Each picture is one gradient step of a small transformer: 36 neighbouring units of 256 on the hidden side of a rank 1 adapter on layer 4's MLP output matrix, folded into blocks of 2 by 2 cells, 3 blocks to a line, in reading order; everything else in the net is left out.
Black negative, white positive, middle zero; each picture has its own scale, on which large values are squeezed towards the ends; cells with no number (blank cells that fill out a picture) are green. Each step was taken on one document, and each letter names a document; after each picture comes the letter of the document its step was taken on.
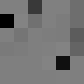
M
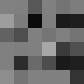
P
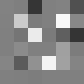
M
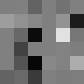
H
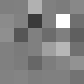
P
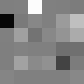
M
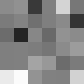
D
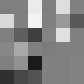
H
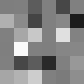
H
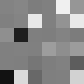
D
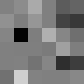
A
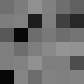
D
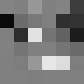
M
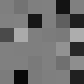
D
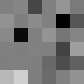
A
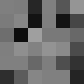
D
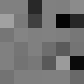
P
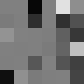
D
